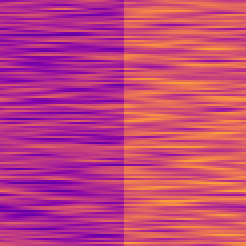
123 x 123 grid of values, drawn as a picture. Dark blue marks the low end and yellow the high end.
On average the colour sits 50% of the way up the scale. A vertical seam about 50% of the way across splits the table, and the right part is higher. Streaks run across, left to right.
